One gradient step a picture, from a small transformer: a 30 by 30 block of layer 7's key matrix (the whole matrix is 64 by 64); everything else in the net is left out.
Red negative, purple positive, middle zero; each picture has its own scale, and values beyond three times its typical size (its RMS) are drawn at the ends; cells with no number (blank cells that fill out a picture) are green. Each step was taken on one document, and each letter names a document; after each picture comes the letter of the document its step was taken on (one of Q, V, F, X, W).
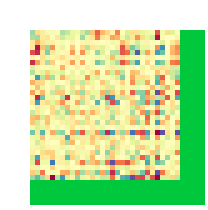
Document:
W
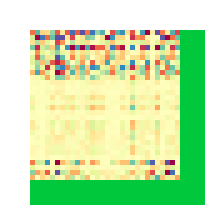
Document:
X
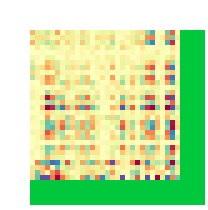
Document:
X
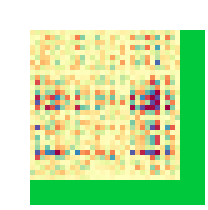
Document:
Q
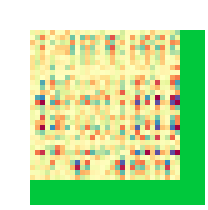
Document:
Q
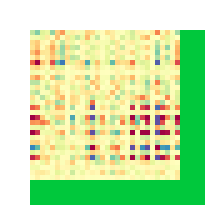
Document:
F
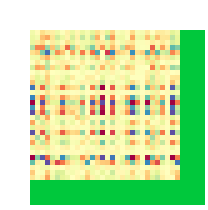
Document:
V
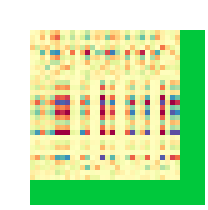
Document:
V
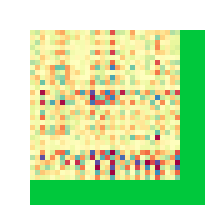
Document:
Q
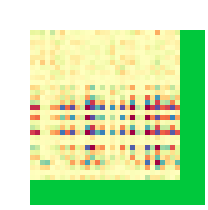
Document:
F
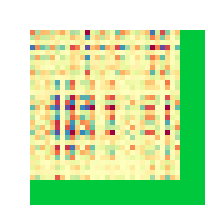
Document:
X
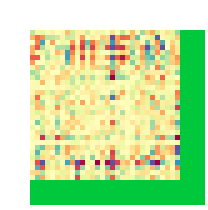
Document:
Q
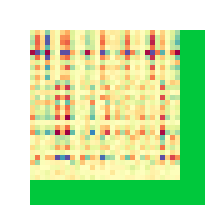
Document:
V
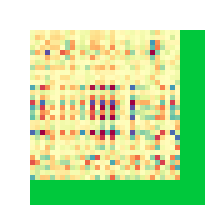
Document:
V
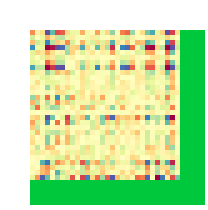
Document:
X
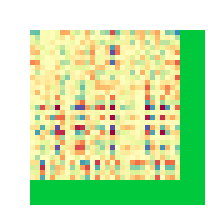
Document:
F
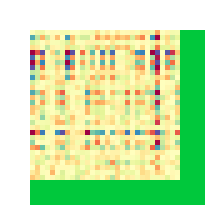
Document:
W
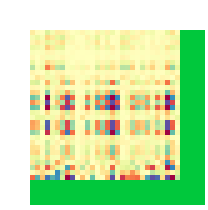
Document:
X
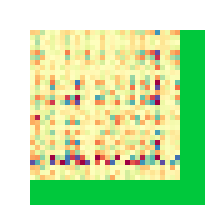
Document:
W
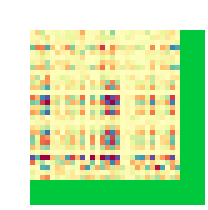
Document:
V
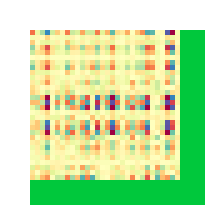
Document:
X
